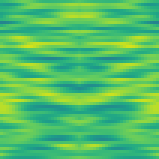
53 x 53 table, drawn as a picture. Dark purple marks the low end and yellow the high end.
Histogram: bell-shaped. Grain: streaks across. Slope: none. Mirror symmetry: left to right. Average level on the scale: 70%.
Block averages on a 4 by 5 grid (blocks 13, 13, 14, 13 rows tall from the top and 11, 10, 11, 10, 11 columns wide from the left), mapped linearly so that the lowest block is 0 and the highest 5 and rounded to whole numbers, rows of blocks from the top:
12421 | 32123 | 52125 | 20202
